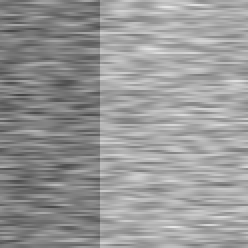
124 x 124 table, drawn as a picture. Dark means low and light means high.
Average level on the scale: 60%. Grain: streaks across. Seam: vertical, 40% of the way across, the right part higher.
